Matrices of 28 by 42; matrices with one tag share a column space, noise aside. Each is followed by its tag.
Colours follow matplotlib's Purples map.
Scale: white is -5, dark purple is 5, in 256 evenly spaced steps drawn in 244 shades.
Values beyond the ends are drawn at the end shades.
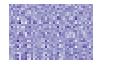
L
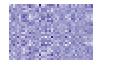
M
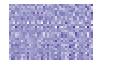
L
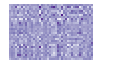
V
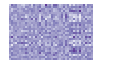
M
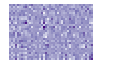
L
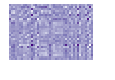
V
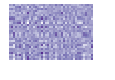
L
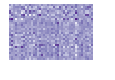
V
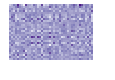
M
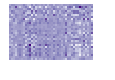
V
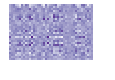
M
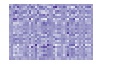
V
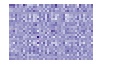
M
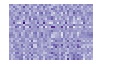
L
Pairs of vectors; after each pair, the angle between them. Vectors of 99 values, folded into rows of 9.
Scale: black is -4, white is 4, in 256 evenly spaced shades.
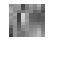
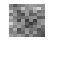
orthogonal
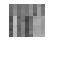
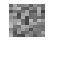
orthogonal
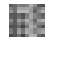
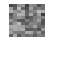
orthogonal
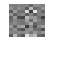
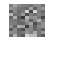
nearly parallel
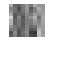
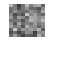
partly aligned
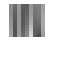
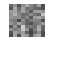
partly opposed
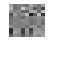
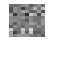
nearly opposite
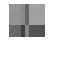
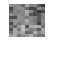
partly opposed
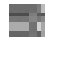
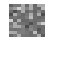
orthogonal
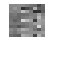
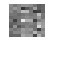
nearly parallel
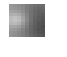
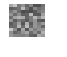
orthogonal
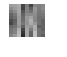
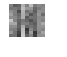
nearly opposite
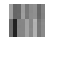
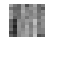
nearly parallel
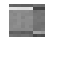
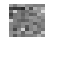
partly opposed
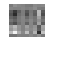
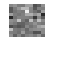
orthogonal
